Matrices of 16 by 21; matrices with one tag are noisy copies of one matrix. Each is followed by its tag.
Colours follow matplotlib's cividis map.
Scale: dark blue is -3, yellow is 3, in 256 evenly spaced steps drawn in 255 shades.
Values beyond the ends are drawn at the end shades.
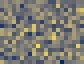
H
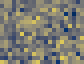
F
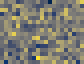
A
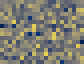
H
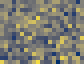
F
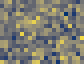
F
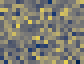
A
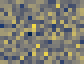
H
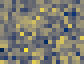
F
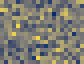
A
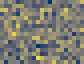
A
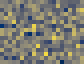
H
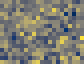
F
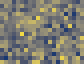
F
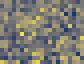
F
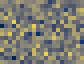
H
